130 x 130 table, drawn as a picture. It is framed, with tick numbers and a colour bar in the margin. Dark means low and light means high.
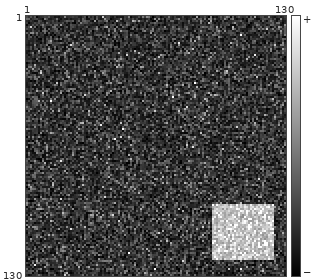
Most values sit low, with a long tail of high ones. The ninth with the highest average is the bottom right. The halves do not mirror each other. In the bottom right lies a patch that is higher than the rest. There are no regular stripes.
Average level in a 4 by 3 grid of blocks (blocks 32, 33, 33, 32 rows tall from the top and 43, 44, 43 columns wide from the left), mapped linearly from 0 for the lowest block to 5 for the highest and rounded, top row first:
0 0 0
0 0 0
0 0 1
0 0 5
